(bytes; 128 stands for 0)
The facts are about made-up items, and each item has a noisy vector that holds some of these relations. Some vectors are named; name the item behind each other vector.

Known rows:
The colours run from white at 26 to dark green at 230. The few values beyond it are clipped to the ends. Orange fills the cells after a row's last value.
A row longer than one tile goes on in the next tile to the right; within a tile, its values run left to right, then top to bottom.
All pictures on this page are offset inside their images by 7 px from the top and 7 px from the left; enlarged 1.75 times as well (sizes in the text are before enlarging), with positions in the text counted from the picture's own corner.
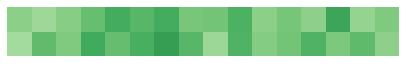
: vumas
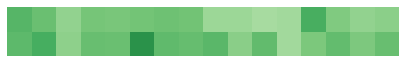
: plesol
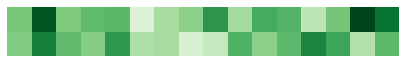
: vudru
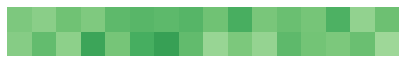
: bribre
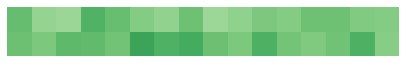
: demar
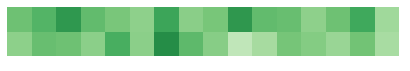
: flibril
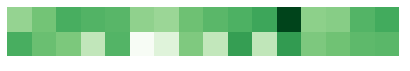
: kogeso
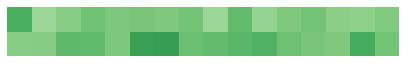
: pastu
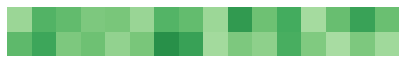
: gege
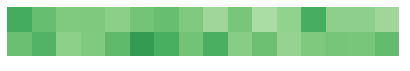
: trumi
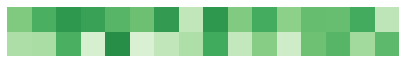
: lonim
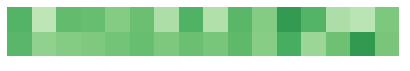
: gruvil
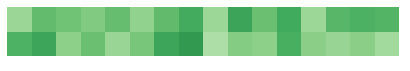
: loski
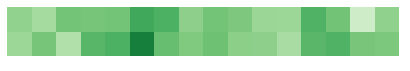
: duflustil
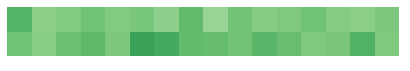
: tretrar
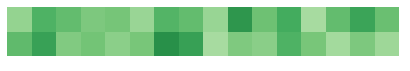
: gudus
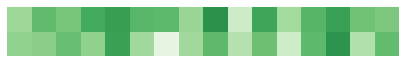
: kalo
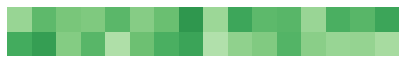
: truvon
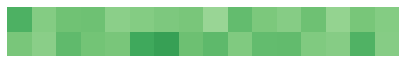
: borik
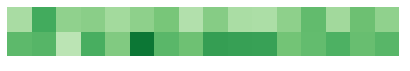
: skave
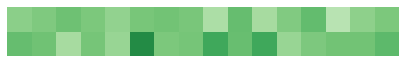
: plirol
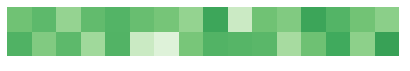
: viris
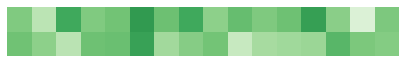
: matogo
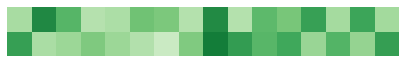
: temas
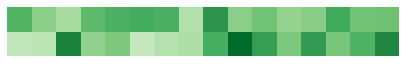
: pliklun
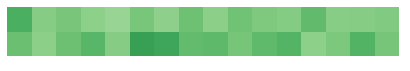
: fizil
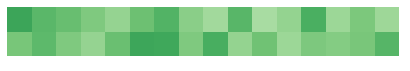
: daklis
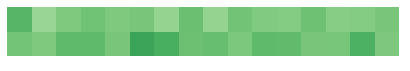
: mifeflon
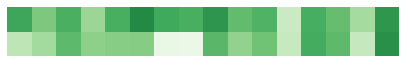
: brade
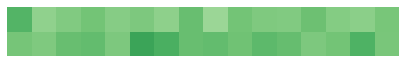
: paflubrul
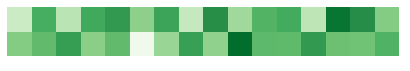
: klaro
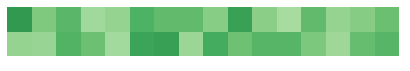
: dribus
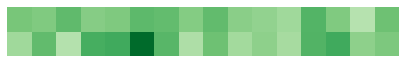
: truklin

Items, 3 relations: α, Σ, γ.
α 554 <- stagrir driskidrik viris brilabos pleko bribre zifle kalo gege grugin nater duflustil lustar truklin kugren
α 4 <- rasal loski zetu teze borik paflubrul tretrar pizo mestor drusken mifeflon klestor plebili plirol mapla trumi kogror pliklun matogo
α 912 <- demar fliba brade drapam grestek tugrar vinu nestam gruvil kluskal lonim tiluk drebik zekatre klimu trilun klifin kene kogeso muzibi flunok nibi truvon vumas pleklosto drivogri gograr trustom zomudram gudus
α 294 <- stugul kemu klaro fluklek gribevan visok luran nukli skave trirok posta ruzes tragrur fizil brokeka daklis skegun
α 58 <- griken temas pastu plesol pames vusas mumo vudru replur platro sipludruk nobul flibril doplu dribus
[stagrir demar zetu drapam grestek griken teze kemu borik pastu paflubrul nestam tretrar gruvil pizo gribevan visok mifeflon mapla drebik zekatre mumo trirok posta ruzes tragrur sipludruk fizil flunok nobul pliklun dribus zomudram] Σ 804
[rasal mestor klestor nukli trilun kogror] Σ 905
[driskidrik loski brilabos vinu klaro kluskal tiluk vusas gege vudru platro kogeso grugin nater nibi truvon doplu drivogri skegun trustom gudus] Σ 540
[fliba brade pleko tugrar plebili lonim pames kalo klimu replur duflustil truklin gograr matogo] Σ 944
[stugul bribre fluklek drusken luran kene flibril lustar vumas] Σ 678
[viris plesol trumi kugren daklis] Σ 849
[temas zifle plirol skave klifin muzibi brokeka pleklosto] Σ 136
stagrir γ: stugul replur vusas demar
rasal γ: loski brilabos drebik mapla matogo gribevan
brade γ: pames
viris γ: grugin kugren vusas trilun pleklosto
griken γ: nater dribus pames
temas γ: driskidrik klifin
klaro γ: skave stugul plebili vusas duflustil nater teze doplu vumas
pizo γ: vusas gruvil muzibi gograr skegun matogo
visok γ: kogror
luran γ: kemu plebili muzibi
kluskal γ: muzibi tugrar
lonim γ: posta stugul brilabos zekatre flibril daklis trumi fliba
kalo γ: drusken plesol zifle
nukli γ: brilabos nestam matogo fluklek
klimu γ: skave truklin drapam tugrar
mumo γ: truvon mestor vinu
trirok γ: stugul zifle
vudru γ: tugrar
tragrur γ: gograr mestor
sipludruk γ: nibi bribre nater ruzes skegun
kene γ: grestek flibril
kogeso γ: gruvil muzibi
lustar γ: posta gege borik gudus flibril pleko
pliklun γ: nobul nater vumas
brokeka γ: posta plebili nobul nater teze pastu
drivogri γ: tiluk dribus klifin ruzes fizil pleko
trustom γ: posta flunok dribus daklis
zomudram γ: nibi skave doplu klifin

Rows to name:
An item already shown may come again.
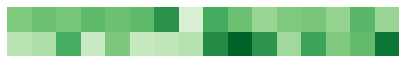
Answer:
brokeka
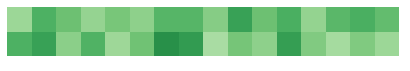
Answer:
tiluk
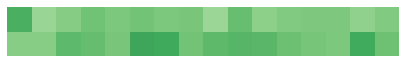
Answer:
pastu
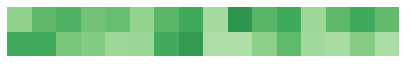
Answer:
brilabos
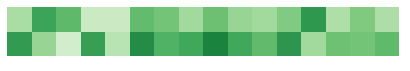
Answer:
klifin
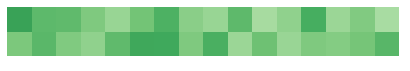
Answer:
daklis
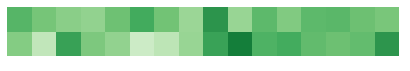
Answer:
sipludruk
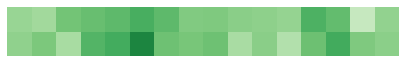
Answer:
replur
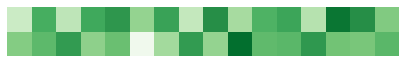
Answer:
klaro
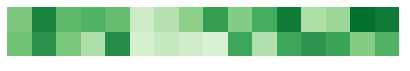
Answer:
kluskal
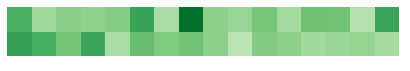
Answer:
mestor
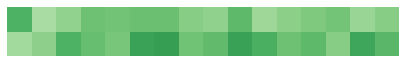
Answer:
nobul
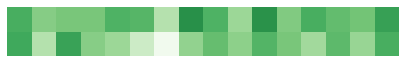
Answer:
tragrur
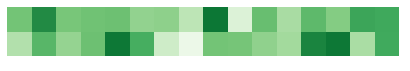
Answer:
klimu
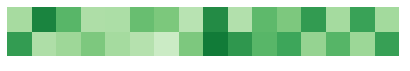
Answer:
temas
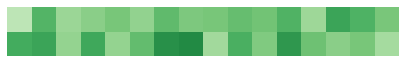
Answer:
doplu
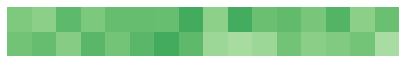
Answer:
fluklek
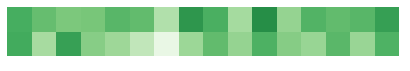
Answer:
mumo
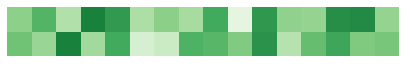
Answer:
trirok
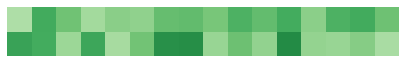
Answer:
driskidrik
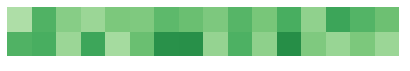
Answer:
nibi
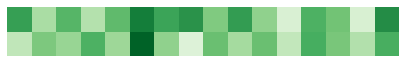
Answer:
pames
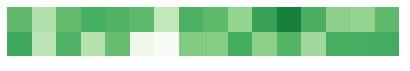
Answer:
pizo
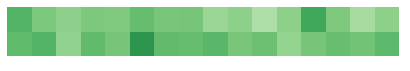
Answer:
kugren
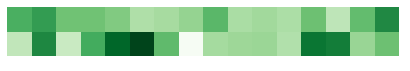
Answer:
tugrar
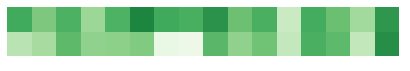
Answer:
brade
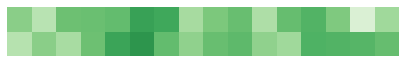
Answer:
plebili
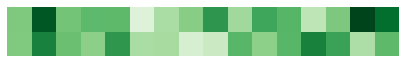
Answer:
vudru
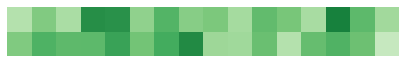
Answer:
stugul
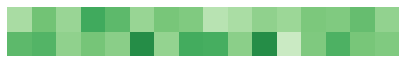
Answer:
zifle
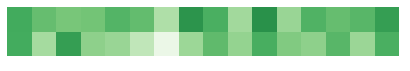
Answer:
mumo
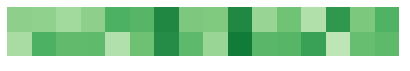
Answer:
nater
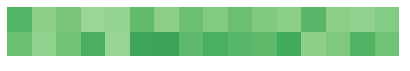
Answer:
ruzes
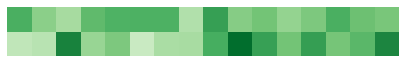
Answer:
pliklun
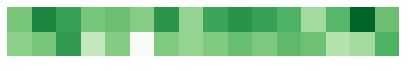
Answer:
trustom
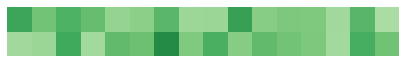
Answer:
posta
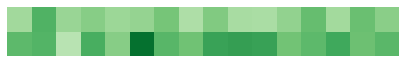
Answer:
skave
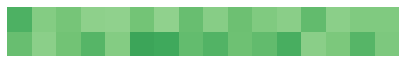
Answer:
fizil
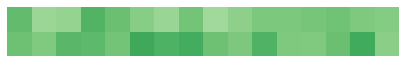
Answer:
demar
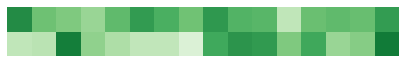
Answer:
griken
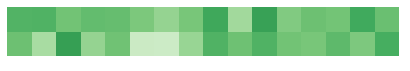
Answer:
visok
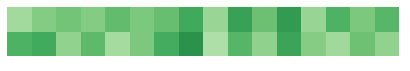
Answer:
skegun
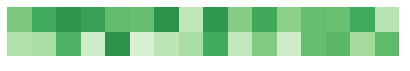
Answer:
lonim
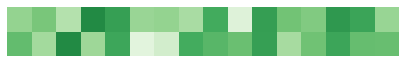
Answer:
stagrir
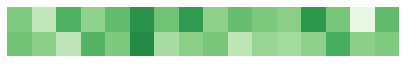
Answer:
gograr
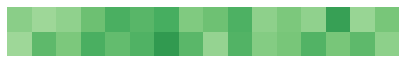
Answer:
vumas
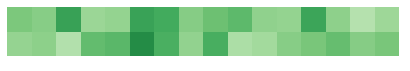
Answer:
pleko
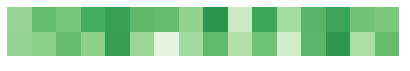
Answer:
kalo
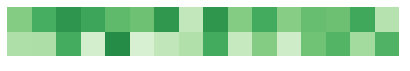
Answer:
lonim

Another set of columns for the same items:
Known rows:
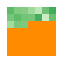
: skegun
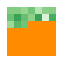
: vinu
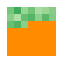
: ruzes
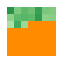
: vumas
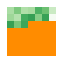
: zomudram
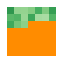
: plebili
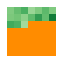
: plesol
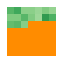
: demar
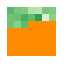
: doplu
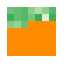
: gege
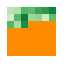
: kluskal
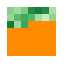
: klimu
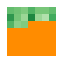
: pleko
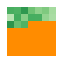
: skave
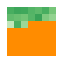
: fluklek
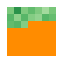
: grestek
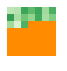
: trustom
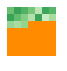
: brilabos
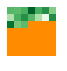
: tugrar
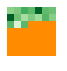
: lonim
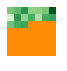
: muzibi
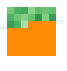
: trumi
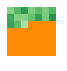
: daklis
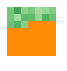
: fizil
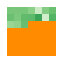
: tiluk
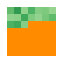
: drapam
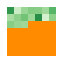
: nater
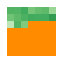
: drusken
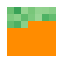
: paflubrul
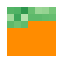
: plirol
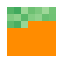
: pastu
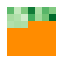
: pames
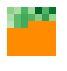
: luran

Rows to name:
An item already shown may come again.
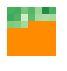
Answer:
matogo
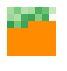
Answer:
zomudram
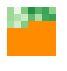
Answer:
brade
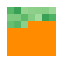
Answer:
demar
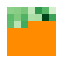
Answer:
trirok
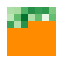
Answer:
vudru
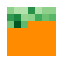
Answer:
mestor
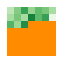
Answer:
temas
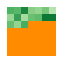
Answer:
zifle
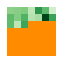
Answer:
trirok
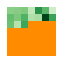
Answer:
trirok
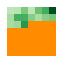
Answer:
kogeso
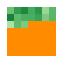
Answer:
flibril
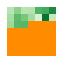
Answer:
pizo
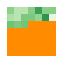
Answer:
sipludruk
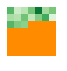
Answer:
pliklun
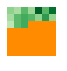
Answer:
luran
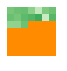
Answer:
tiluk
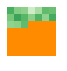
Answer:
vusas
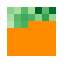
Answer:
luran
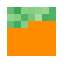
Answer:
kemu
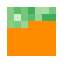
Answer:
dribus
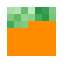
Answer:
viris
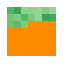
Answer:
demar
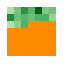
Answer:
kene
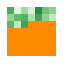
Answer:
klaro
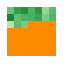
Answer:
flibril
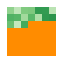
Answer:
kalo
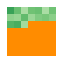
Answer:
nobul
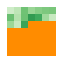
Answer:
drivogri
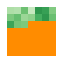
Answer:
viris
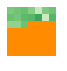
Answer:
tiluk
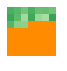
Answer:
fliba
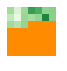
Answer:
griken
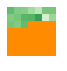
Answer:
nibi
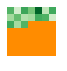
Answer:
brokeka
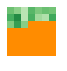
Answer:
gograr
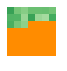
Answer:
duflustil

